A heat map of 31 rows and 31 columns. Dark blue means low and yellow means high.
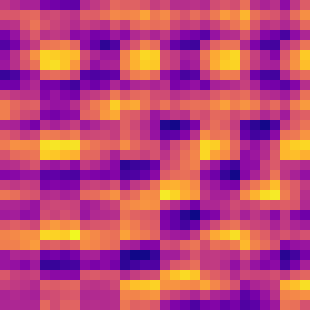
Rings: centred on the top left. Histogram: bell-shaped. Mirror symmetry: none. Slope: none. Stripes: horizontal, repeating 7 times.
